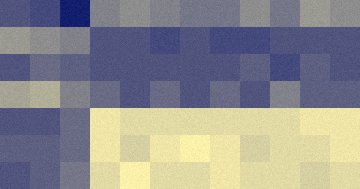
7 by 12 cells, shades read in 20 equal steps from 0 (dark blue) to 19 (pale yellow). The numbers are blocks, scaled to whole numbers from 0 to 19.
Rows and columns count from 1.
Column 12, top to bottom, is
10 5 5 6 18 18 17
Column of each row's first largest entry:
11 1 2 2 4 7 5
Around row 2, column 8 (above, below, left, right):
8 5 5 4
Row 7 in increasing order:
5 6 8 16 17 17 17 17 17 17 18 19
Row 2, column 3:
9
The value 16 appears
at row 6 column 5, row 6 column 9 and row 7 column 11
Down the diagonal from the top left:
5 10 6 7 17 18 17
